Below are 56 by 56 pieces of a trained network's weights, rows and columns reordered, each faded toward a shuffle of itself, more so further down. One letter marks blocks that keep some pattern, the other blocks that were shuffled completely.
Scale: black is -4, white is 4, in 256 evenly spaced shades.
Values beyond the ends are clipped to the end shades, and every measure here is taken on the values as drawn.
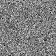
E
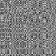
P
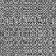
P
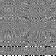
P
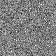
E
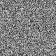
E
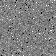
E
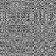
P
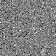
E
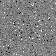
E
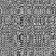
P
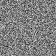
E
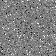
E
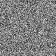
E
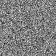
E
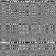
P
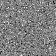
E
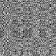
P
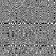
P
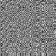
P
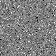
E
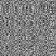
P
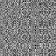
P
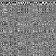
P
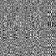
P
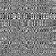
P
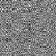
P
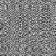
P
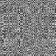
P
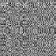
P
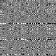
P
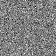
E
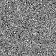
E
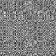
P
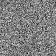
E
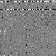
P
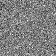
E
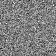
E
